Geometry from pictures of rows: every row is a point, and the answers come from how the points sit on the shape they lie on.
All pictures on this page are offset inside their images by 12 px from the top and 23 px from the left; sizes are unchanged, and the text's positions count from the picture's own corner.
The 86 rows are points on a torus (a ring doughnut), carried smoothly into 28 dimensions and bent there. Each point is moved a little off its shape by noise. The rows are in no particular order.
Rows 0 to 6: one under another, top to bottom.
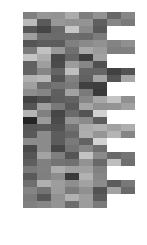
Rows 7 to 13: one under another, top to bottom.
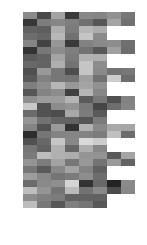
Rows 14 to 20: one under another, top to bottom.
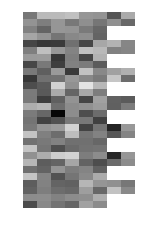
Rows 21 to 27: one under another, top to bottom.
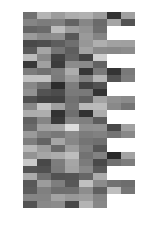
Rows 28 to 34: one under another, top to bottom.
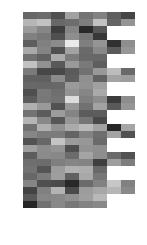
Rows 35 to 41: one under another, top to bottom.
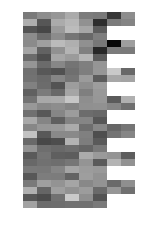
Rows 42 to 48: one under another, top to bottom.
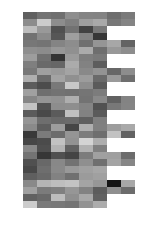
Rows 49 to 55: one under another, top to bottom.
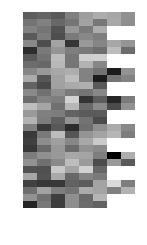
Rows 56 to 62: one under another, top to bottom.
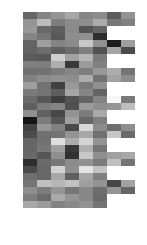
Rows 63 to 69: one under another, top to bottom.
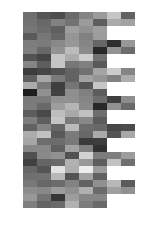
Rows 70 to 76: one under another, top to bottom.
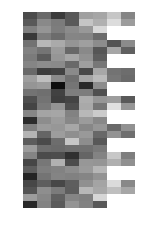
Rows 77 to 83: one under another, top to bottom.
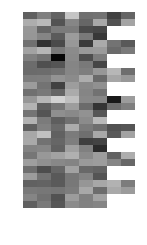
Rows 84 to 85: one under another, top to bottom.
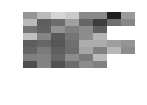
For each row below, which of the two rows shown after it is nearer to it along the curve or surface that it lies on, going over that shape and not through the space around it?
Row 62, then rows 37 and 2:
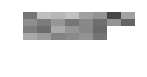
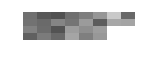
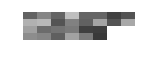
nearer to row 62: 2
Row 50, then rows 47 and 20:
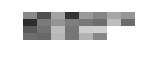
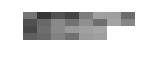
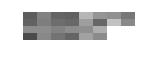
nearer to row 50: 47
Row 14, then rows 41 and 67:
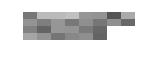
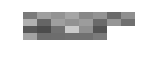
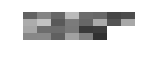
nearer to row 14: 41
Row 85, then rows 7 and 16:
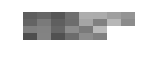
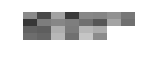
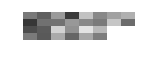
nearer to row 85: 7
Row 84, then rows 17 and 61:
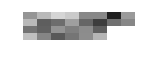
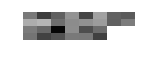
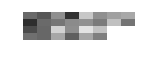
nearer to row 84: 17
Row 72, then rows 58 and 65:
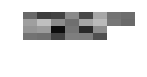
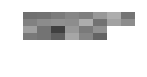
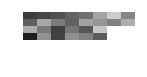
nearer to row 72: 65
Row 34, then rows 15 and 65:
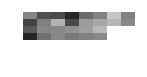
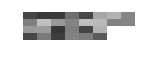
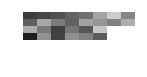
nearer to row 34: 65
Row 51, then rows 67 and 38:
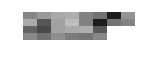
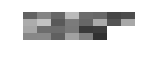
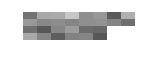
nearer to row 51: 38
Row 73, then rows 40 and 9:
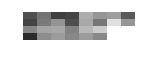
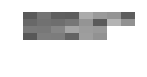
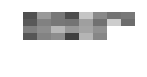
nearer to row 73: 9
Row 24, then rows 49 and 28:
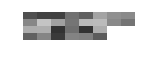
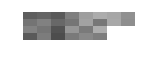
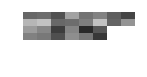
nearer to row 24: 28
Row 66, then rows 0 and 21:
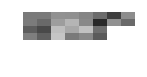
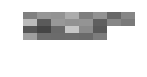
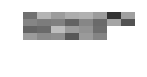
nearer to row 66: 0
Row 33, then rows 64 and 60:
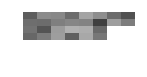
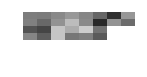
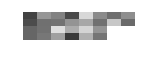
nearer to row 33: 64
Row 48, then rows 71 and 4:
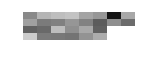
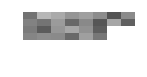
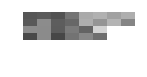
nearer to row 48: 71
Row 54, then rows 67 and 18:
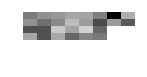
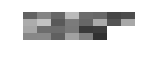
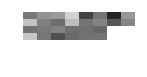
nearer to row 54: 18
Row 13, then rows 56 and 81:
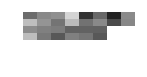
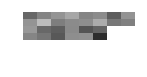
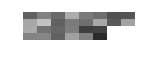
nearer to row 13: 81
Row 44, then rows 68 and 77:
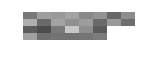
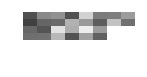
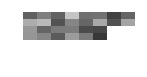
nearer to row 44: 77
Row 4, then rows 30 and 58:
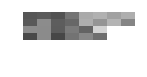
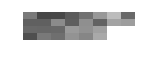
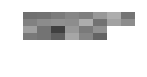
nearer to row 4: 58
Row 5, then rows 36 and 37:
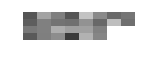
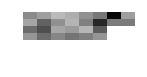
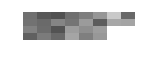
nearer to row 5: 37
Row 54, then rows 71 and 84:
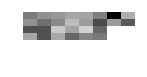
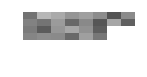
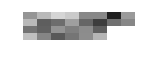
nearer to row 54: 84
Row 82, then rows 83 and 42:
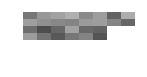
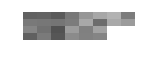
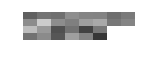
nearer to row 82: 42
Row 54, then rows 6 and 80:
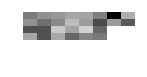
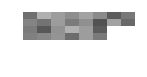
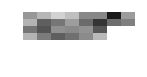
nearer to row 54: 80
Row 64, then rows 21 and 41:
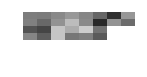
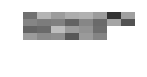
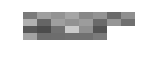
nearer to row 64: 41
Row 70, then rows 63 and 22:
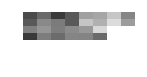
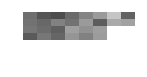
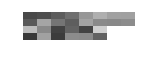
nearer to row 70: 22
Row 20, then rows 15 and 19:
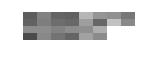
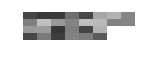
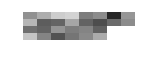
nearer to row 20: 15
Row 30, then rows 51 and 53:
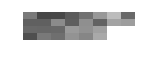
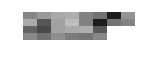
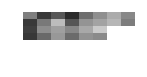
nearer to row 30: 53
